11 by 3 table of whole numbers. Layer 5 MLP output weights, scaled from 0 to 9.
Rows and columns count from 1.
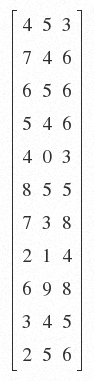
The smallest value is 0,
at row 5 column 2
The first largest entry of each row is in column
2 1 1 3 1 1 3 3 2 3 3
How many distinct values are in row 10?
3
